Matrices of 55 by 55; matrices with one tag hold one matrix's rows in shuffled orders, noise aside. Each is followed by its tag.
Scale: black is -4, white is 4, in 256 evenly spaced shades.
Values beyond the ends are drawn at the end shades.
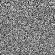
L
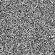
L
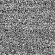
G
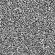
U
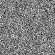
U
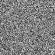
L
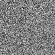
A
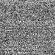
G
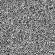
L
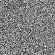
A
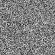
A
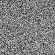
A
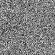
A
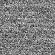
G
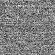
G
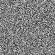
U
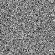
L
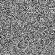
L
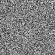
L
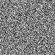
U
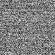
G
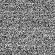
G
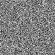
U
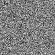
A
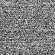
G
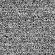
G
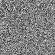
A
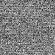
G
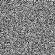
L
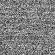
G
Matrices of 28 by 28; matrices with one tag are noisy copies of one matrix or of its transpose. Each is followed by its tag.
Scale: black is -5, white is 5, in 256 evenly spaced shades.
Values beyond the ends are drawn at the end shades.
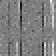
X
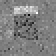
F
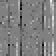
X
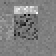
F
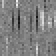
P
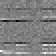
X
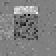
F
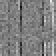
X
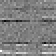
X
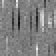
P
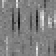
P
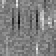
P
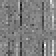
X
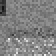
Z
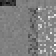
Z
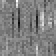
P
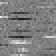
P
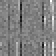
X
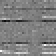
X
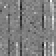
X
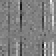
X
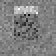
F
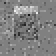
F
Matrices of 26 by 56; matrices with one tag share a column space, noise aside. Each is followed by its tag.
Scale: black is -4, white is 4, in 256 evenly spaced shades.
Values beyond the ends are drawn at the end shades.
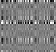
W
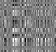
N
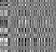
N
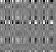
W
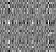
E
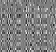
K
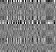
W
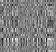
N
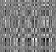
N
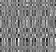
N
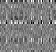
W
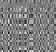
K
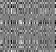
E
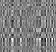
N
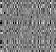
E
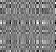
E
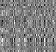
N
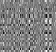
K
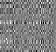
E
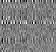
W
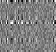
W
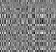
K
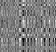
N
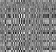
K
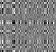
E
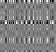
W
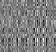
N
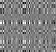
E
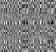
E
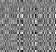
K
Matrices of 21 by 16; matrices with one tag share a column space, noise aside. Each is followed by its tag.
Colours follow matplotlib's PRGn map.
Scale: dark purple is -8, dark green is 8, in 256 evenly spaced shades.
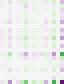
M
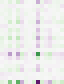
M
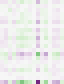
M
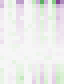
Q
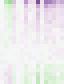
Q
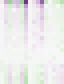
Q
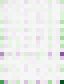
M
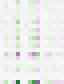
M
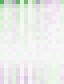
Q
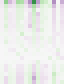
Q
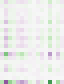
M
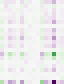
M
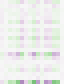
M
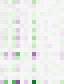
M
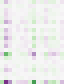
M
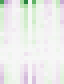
Q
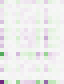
M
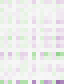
M
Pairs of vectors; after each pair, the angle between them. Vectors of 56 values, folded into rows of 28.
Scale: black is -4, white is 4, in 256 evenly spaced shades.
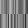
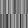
orthogonal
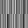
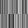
orthogonal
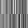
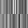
nearly parallel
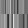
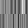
orthogonal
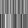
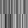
nearly opposite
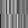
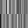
nearly parallel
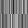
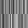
nearly parallel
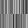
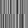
orthogonal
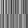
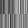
orthogonal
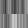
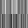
partly opposed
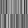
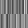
nearly opposite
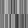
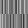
orthogonal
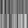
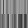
nearly opposite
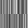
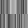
partly aligned
